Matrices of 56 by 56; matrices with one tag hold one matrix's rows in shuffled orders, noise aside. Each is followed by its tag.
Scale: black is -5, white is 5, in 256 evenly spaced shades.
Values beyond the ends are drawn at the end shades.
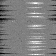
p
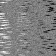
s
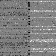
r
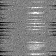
p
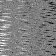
s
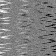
s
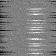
p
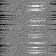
p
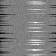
p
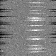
p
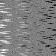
s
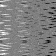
s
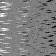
s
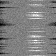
p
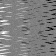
s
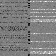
r
